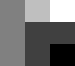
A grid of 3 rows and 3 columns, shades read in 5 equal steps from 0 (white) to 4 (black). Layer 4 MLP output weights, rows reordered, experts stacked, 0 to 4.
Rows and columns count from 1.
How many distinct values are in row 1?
3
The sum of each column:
6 7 7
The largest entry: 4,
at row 3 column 3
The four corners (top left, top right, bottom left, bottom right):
2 0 2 4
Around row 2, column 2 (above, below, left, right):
1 3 2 3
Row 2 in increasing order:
2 3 3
